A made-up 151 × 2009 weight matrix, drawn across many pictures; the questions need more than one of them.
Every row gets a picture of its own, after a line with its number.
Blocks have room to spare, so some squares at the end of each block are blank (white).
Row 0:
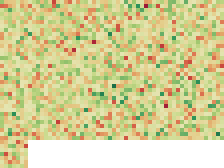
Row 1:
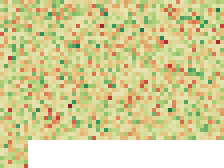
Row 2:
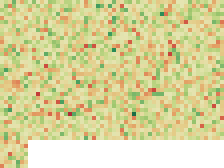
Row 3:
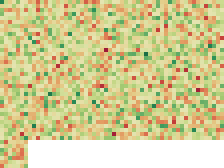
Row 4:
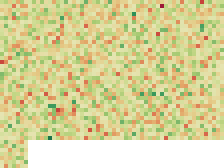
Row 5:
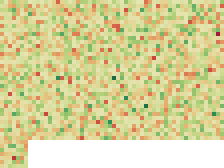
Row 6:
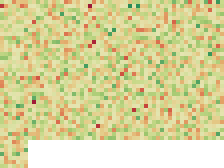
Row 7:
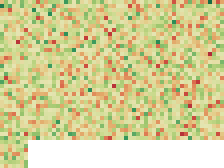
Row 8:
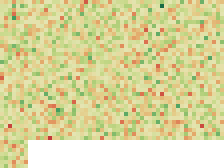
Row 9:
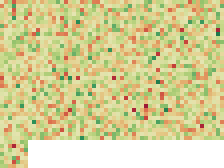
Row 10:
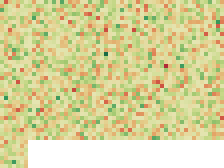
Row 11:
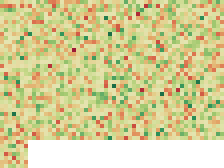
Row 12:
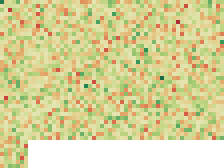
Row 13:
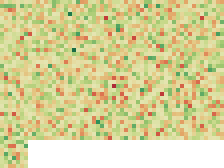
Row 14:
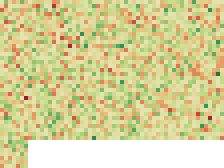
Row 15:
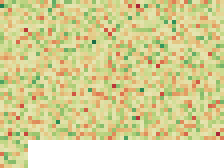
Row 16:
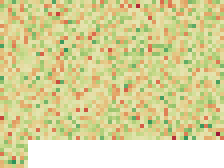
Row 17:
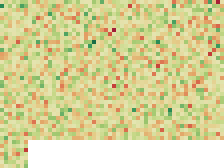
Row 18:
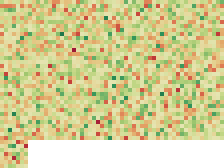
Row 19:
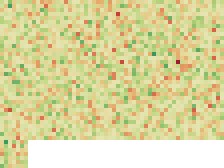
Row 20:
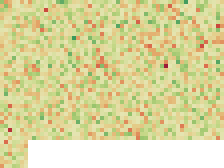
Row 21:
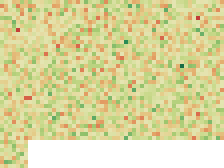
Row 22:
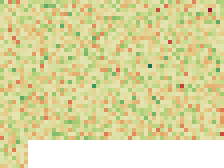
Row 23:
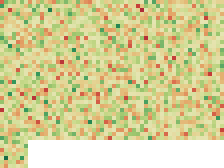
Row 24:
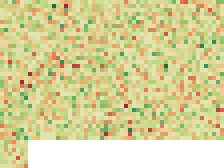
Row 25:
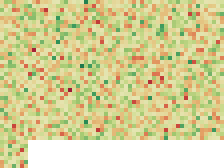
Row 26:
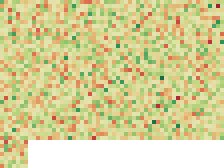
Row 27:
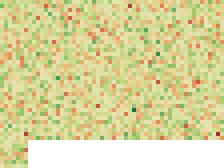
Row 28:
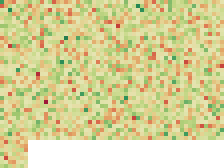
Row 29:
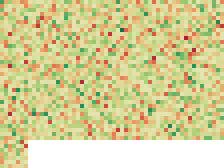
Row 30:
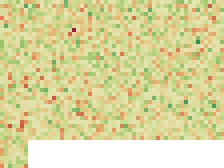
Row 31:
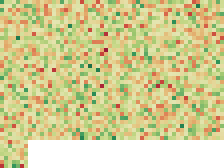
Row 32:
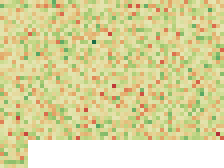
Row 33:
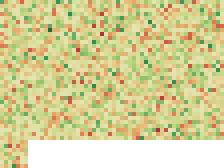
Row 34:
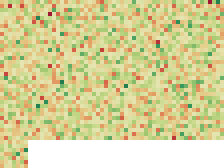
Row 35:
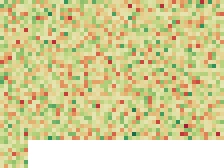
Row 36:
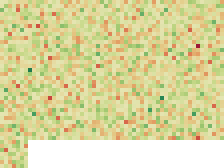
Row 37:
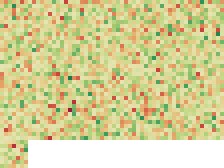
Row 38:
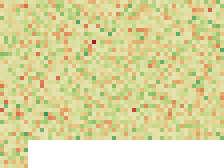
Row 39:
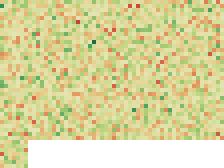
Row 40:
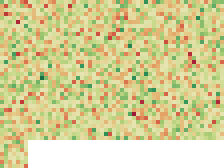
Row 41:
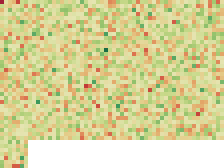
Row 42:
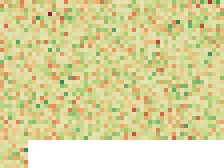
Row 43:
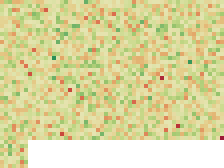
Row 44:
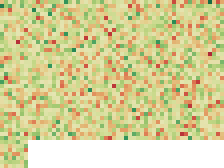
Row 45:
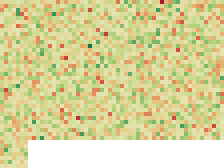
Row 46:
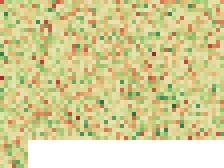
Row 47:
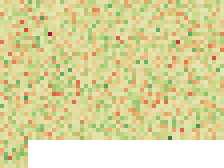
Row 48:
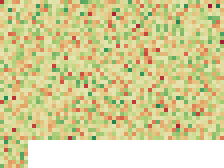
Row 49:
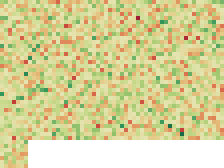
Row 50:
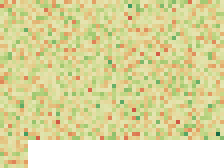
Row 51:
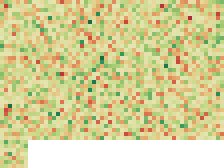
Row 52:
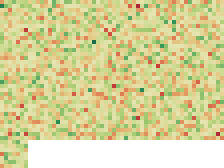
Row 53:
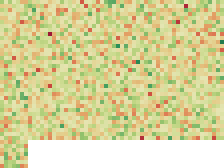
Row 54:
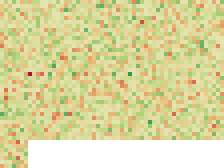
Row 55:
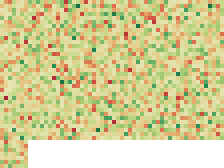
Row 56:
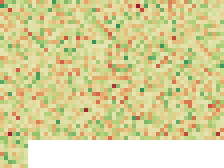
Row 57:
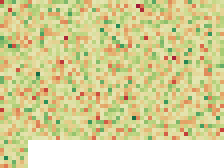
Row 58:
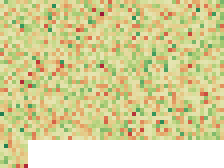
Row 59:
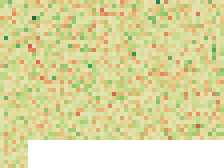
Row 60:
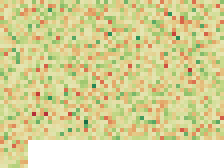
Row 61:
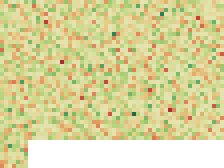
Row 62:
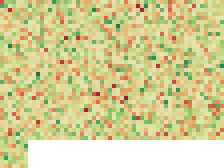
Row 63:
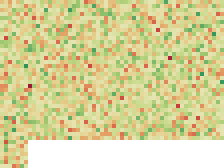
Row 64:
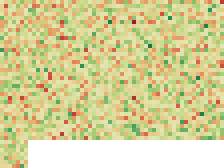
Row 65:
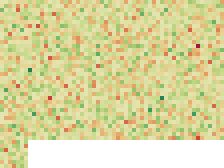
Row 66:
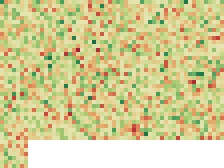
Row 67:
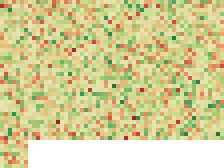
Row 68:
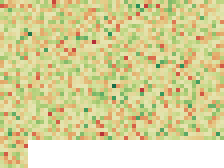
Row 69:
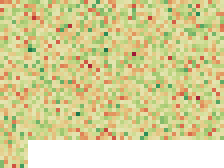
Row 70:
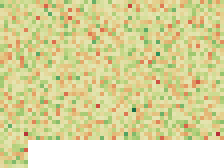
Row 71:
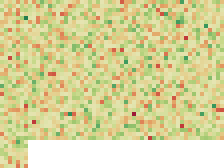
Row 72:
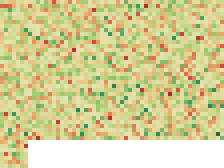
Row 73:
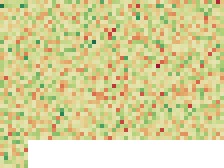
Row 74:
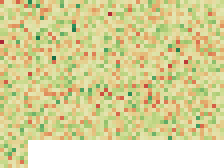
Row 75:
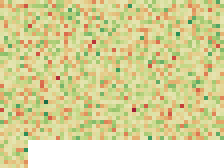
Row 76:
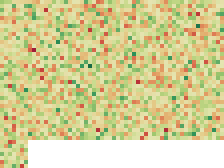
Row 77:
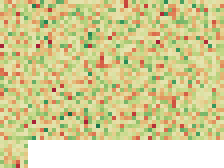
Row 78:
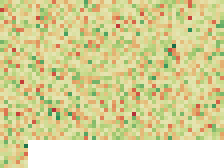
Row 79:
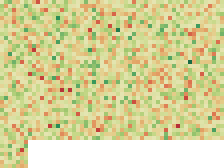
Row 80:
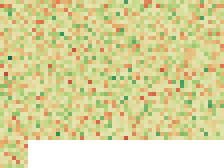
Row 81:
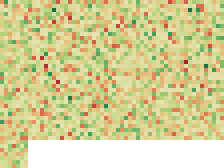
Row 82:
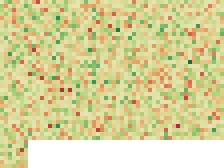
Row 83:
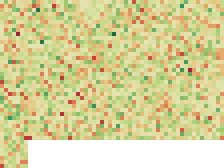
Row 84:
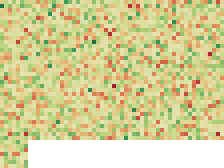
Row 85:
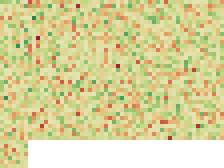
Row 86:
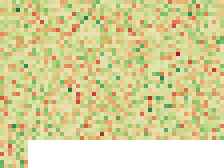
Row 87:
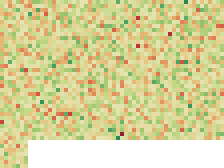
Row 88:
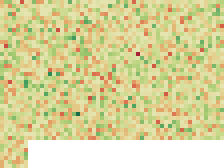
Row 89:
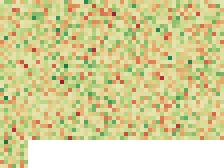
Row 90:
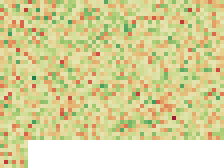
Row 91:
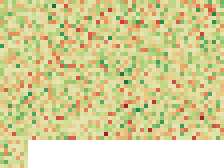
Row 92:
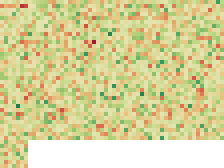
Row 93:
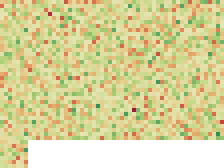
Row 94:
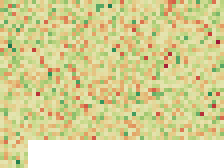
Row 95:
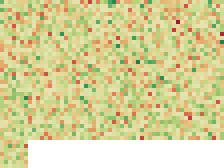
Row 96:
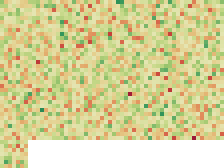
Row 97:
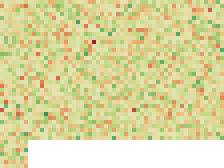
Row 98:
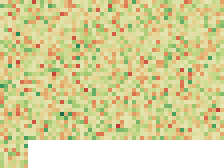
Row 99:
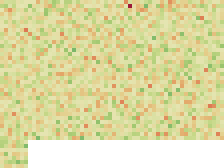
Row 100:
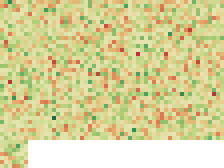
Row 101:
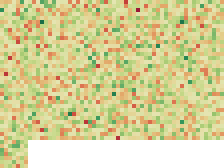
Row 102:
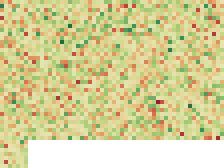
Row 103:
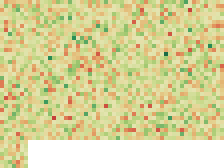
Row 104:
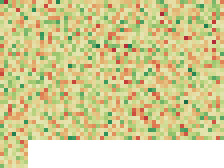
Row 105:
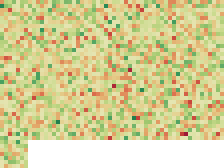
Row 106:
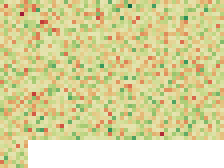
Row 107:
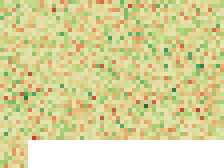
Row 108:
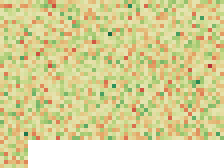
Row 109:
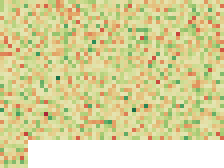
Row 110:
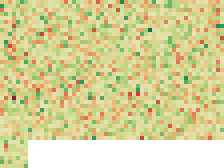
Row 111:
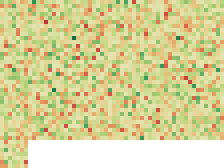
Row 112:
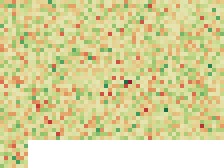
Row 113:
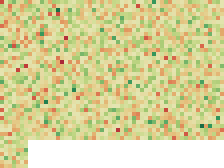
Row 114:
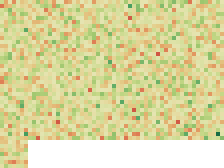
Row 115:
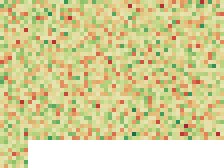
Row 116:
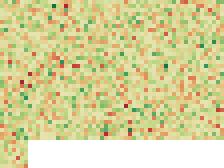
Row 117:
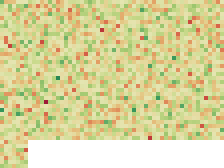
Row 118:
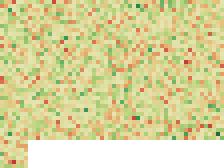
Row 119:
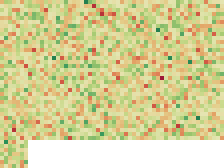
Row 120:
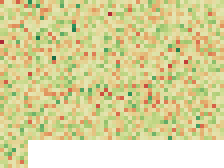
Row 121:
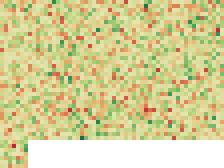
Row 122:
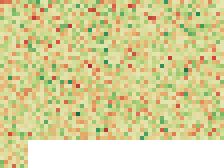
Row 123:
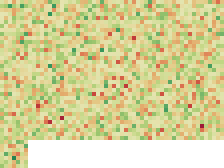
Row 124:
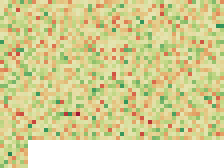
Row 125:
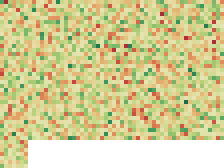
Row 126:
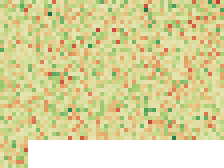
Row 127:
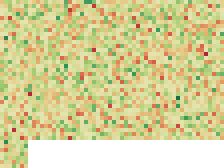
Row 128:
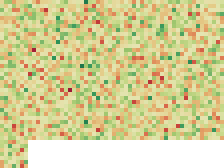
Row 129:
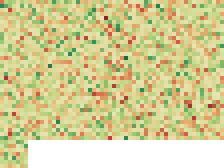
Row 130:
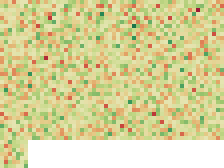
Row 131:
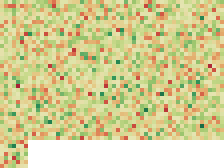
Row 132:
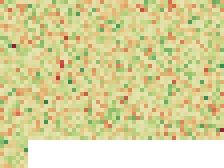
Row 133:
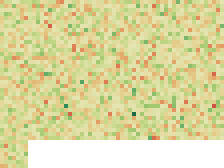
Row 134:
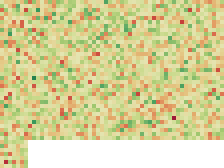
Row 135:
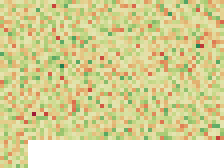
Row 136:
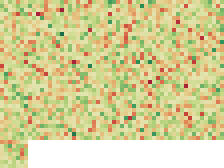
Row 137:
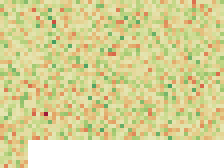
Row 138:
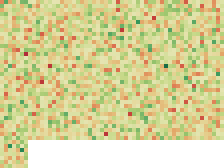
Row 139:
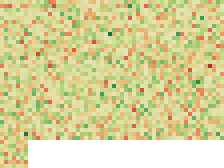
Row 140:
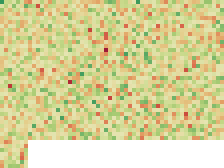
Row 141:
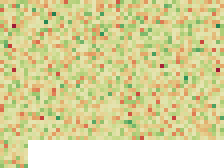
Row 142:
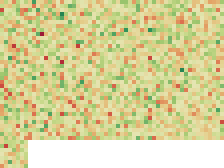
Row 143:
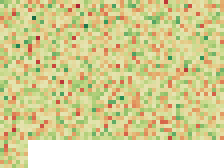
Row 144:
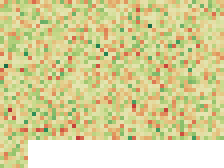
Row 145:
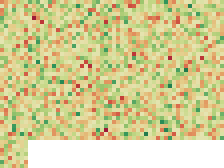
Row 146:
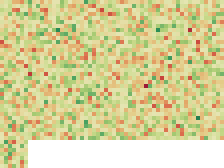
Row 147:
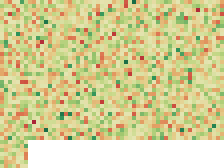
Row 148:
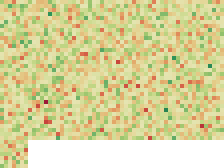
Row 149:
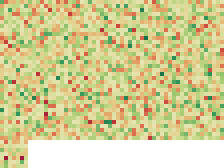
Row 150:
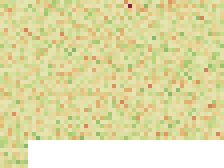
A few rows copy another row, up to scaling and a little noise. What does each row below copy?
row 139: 108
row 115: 35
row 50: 114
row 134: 90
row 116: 24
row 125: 104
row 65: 36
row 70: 27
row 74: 120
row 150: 99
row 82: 79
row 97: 38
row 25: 128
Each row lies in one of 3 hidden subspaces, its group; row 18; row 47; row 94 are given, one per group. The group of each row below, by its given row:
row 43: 47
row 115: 18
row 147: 94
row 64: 94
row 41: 47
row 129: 18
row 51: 94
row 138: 94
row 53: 47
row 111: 94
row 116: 94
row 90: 94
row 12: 47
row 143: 47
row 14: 94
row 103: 94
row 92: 18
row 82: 47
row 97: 18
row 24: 94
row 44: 18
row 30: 47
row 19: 94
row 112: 18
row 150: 18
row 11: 18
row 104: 94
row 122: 47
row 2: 94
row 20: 94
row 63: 47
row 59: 47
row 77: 94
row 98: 94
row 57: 18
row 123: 18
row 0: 18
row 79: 47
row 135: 94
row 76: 47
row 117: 18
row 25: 47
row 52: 18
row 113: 18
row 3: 47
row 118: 18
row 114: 18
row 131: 18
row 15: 18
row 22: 94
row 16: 18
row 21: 94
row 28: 18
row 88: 94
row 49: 94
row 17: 18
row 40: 94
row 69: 47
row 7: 18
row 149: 18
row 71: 94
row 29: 94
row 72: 18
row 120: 47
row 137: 94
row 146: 47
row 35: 18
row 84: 18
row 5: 18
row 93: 18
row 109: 18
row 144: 94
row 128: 47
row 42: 18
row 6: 18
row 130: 94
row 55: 47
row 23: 18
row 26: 47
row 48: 47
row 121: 18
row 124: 94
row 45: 94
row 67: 18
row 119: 47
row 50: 18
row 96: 94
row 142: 94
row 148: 18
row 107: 94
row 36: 94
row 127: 47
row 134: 94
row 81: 94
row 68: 18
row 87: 94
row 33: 94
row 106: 94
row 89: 47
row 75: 18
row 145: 47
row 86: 47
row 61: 94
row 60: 94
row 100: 94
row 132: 18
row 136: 47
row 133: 94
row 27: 18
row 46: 94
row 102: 94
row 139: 18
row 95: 47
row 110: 94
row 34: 18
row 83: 94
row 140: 47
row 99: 18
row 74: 47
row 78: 94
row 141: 94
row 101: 94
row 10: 94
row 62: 18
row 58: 94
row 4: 18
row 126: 18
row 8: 18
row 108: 18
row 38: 18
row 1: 94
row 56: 18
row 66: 94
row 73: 18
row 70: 18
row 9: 18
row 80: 18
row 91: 94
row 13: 18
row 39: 18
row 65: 94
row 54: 94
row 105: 18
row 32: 18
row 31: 47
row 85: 47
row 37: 18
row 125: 94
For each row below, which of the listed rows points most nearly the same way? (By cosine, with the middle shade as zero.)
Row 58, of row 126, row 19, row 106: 19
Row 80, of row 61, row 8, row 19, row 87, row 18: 18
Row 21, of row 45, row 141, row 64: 64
